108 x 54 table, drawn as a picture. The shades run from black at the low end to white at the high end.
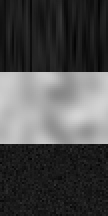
The table splits into 3 rows of 1 panel. Panel 1,1: very low, streaked downward, faint in contrast. Panel 2,1: high, smooth. Panel 3,1: very low, fine-grained, faint in contrast.
